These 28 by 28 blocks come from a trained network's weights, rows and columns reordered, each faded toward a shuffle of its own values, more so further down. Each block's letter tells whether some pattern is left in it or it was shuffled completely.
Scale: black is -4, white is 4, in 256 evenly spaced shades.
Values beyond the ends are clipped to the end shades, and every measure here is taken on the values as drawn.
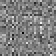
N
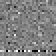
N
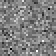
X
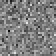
X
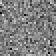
X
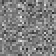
N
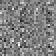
N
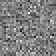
N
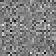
N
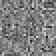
N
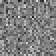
N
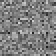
N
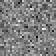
X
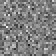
N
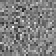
N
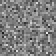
X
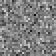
X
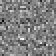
N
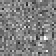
N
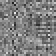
N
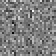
N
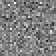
X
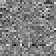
N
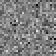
N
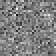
N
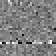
N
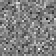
X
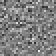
N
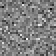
X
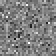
X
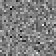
X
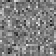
N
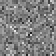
N
